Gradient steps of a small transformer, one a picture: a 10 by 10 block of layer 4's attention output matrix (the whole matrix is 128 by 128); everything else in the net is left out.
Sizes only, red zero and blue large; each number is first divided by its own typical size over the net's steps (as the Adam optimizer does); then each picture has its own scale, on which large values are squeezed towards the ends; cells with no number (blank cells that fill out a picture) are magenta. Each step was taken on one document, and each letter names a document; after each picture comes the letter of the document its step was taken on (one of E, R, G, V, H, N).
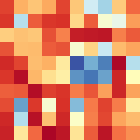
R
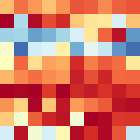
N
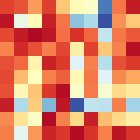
R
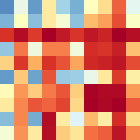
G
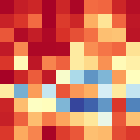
R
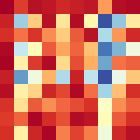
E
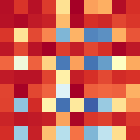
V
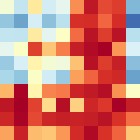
N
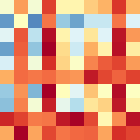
G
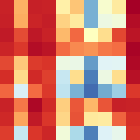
V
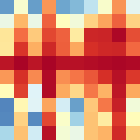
G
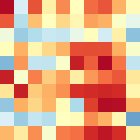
N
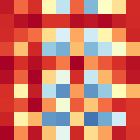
V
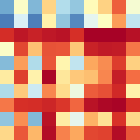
G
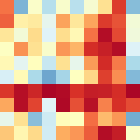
N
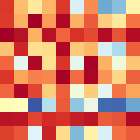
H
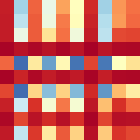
V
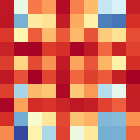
E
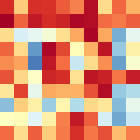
H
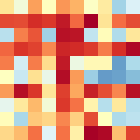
H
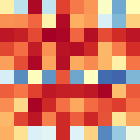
H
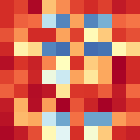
V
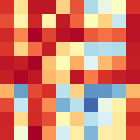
V
